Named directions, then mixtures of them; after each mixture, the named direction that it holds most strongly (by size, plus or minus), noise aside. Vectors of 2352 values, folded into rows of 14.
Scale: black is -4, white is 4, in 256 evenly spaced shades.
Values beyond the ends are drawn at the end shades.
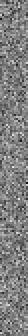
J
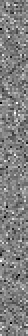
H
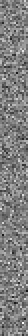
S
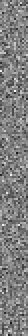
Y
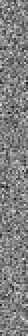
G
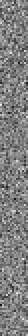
G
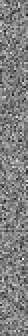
J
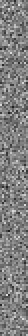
G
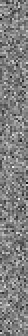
J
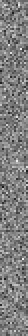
G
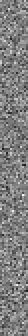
S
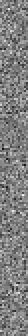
G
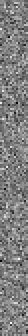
H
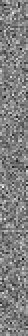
J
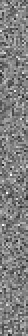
Y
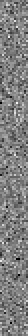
H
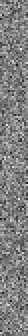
J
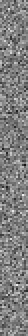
G
